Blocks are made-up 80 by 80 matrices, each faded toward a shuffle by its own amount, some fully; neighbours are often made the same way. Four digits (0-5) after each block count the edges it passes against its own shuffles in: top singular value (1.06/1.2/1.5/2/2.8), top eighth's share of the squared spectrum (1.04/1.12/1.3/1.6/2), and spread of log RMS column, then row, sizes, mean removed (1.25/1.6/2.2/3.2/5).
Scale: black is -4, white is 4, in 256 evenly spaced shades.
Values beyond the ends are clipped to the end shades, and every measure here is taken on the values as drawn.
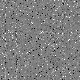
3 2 1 0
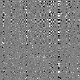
5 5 3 3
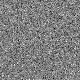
0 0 0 0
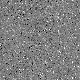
0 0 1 0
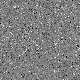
0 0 0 0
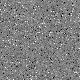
0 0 0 0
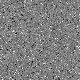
0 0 0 0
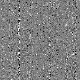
2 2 3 0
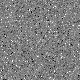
0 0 0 0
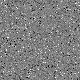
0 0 0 0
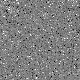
1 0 0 0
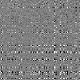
5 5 3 3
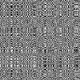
5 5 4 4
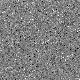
1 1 0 0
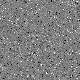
2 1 0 0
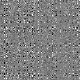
2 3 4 3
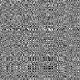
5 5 3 3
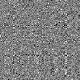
4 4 2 2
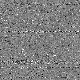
2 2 0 2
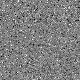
0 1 0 1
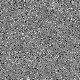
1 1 0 2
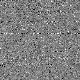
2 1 0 2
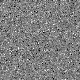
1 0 0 1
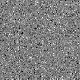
3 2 1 1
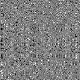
4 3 2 1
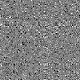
4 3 2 2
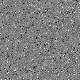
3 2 0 0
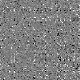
4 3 2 2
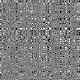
4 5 3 3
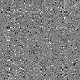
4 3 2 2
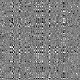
5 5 3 3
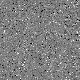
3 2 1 0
